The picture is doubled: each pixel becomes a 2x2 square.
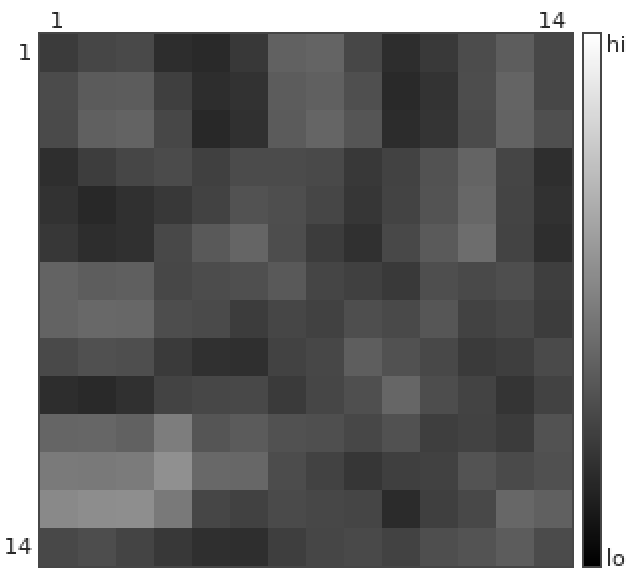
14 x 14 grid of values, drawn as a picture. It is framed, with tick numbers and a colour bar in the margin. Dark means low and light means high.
Odd rows or columns: none. Odd patch: higher, in the bottom left. Roughest part: bottom left. Ninth with the highest average: bottom left. Rings: centred on the top left. Average level on the scale: 30%.
